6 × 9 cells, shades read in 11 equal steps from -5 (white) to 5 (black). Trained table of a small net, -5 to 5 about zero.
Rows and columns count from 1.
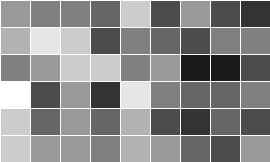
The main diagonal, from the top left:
-1 -4 -3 3 -2 -1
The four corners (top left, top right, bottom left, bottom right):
-1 3 -3 -1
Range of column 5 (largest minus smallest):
4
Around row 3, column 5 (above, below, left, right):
0 -4 -3 -1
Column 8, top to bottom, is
2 0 4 1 1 2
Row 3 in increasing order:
-3 -3 -1 -1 0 0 2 4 4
